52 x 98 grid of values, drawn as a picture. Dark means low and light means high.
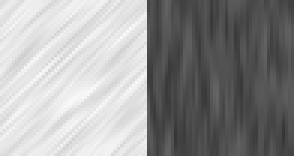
The table splits into one row of 2 panels. Panel 1,1: very high, slanting up to the right, faint in contrast. Panel 1,2: low, streaked downward, faint in contrast.
